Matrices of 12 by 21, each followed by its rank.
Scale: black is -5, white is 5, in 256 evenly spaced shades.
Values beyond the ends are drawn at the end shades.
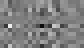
two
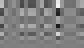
one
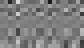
two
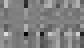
two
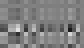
one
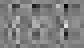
two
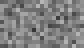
full rank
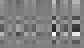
one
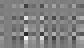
one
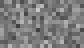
full rank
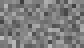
full rank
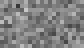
full rank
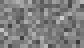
full rank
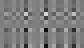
one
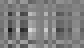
one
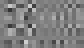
two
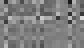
two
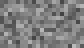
full rank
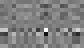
two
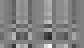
one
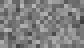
full rank
